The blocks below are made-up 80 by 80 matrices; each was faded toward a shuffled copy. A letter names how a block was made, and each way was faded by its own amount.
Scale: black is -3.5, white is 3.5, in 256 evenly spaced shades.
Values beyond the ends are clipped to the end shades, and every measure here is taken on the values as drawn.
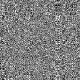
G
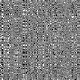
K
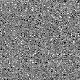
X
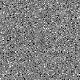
X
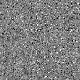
X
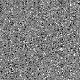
X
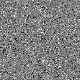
X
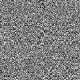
G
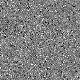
X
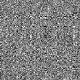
G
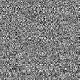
G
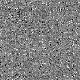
X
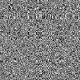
G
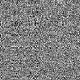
G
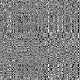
K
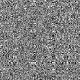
G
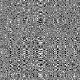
K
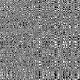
K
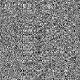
G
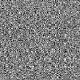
G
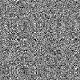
G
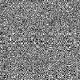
G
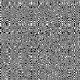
K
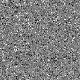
X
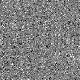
X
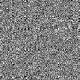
G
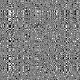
K
